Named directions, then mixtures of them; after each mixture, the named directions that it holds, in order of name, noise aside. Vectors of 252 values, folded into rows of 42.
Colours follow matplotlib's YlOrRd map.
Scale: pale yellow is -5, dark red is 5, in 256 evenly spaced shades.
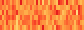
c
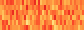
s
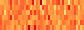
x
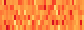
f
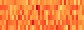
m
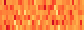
f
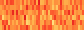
s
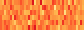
f, x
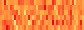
f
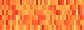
c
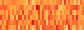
m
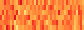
c, f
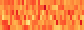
f, s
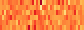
c, x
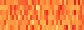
m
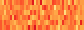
f, x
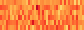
m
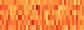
m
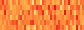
m, x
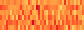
m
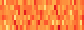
f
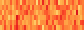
c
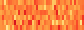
f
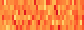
f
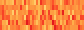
s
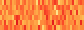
c, f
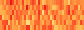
s, x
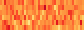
f, s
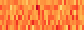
m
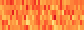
s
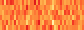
f, s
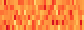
f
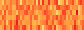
c
